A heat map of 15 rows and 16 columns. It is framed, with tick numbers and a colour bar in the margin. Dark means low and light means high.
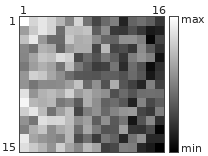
There are no regular stripes. The field climbs toward the left. The grain is fine, like static. No single row or column stands out from its neighbours.
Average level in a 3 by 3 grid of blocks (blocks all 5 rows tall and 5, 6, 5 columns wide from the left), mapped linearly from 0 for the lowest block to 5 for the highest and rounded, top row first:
530 | 420 | 520
